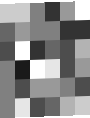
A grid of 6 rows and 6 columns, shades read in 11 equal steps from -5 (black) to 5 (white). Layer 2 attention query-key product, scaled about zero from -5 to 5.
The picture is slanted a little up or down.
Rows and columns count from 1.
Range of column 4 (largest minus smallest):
7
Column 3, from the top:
0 0 -3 5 1 -2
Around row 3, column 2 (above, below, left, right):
1 -4 -2 -3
